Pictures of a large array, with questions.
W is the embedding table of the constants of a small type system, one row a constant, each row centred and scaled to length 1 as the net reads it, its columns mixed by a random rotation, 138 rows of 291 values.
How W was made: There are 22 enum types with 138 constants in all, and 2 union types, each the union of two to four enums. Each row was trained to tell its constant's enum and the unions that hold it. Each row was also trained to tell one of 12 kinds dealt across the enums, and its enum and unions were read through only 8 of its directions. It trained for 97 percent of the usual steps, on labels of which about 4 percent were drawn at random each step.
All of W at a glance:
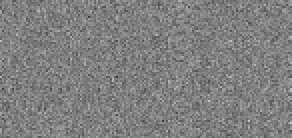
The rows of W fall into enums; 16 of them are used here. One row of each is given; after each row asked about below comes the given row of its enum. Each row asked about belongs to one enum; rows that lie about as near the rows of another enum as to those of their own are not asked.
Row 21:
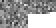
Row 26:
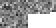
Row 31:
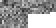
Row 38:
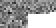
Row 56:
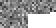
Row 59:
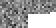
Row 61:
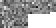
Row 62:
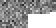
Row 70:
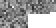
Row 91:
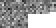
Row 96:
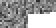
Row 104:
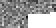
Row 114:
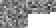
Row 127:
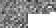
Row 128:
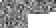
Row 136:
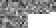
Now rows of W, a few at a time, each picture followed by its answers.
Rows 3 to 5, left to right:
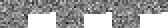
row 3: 62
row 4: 56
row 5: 96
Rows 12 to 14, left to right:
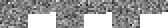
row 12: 59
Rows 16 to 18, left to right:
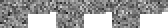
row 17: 38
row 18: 96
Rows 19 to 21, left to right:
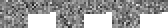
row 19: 91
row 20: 59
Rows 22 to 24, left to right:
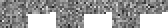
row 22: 96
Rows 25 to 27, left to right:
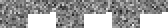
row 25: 96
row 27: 127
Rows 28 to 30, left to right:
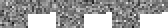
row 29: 104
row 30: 136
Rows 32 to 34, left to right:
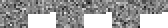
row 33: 26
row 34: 26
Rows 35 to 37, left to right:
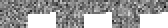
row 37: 31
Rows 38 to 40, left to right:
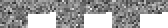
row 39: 127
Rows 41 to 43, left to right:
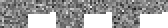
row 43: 128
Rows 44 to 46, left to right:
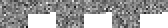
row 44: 26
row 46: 59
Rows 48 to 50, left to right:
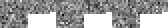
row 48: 128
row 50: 114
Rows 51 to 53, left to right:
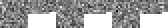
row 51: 96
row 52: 91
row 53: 70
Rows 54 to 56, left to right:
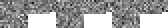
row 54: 59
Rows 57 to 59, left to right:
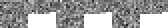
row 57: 38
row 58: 62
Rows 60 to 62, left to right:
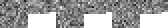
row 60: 96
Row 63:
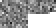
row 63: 128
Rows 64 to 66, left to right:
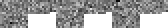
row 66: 56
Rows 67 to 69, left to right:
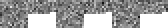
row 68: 62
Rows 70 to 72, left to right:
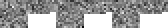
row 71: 26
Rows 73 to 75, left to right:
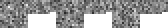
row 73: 38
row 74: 127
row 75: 114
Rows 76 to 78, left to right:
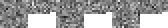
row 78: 127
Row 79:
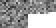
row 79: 62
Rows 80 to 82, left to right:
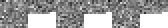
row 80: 127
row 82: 59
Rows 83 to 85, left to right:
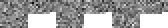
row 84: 31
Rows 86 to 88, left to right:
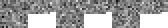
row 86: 59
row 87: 128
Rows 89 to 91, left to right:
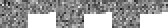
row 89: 128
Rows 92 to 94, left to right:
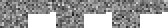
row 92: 91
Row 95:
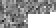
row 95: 114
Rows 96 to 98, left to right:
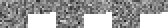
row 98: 38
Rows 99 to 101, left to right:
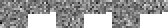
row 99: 104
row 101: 56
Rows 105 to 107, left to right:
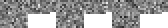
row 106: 70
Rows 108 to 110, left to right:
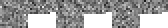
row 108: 26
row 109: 56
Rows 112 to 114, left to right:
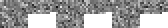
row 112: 91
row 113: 38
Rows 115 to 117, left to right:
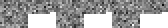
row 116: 114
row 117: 127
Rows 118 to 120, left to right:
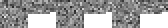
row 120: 21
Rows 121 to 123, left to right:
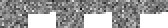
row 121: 91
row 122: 104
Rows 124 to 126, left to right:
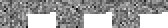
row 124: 70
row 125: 128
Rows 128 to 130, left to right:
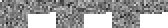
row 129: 31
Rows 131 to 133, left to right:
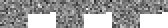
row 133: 26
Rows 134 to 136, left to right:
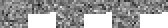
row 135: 91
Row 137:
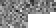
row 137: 104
